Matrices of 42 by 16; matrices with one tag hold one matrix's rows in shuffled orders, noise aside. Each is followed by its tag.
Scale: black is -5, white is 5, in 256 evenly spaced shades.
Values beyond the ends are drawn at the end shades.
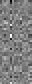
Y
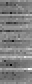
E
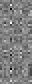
Y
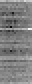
E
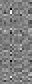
Y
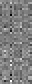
Y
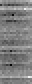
E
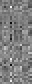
Y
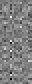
Y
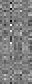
Y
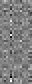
Y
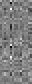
Y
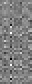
Y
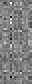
Y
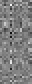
Y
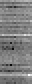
E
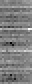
E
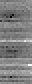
E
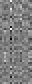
Y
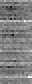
E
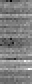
E
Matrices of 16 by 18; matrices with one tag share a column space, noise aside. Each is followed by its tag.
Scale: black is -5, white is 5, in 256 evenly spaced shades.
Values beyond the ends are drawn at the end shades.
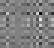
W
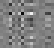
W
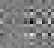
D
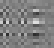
D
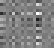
W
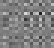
W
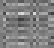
W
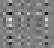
W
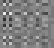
W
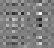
W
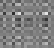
W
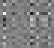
W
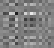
W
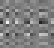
D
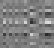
D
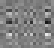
D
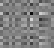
W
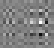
D
